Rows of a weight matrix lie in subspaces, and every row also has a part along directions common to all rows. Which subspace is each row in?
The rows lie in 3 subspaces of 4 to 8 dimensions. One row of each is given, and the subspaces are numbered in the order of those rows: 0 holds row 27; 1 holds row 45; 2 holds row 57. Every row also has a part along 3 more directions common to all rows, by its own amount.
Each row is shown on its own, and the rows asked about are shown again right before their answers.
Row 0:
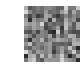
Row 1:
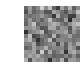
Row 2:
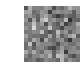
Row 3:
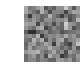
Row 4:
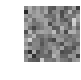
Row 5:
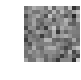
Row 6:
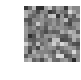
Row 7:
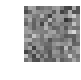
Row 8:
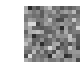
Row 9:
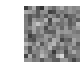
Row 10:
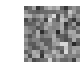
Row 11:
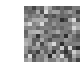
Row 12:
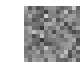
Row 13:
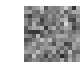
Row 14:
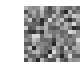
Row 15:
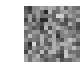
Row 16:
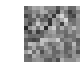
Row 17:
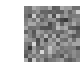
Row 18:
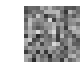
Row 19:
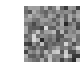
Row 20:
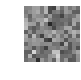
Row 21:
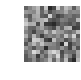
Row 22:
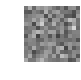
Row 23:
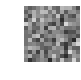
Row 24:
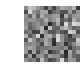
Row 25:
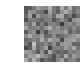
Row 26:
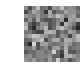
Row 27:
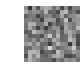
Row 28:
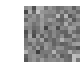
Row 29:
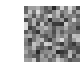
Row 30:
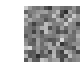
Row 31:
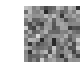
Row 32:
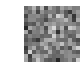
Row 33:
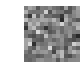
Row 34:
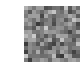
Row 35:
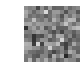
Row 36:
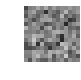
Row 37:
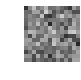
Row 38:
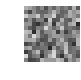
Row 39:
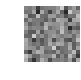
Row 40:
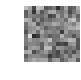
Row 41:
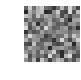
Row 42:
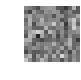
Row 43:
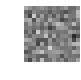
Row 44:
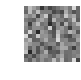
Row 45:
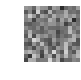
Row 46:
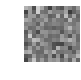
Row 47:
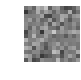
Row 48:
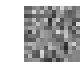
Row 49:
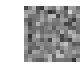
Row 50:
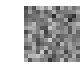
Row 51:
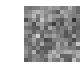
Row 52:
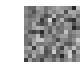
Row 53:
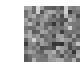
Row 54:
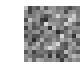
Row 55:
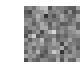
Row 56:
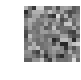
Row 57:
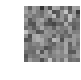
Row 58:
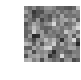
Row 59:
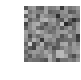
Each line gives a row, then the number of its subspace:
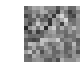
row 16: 0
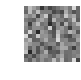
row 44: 0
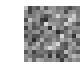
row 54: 2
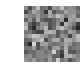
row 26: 2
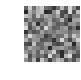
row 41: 2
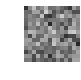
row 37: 0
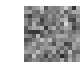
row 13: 0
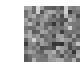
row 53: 1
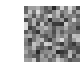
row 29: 2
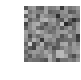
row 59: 2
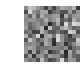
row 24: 0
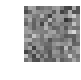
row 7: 0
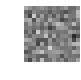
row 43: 2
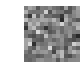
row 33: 2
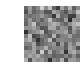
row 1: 2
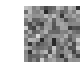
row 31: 0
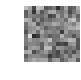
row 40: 1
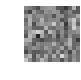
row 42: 0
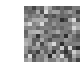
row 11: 0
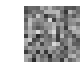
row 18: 0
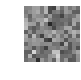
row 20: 0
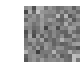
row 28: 1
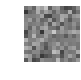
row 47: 0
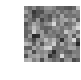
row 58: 1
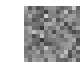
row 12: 0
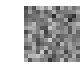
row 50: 2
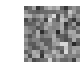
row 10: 1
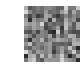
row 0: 0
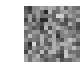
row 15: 2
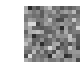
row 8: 0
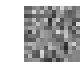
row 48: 1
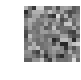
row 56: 1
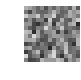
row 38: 1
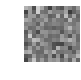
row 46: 1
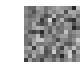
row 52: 0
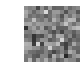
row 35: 2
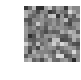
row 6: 1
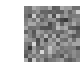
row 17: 2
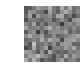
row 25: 2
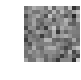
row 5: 0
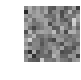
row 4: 0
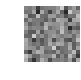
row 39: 1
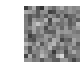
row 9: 1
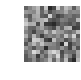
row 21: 0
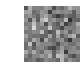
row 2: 2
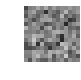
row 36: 2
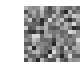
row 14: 0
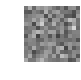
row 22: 0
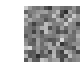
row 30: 2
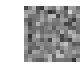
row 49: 1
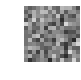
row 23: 1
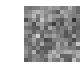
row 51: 1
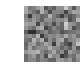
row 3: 0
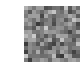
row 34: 1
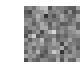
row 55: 0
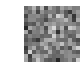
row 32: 0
